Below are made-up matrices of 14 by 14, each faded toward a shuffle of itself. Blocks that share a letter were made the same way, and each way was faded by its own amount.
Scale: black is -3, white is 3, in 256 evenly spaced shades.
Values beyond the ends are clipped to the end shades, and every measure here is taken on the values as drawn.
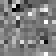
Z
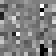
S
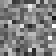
Z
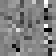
S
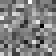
Z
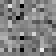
S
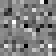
Z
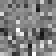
Z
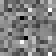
Z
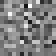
Z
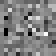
S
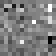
S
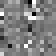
S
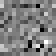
Z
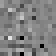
S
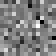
Z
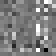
S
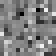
Z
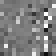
S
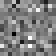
Z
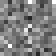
Z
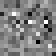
Z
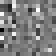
S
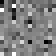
S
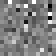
S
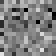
Z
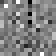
Z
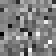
Z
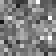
Z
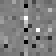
S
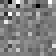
S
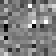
S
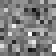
Z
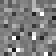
Z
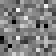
Z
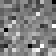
Z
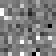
Z
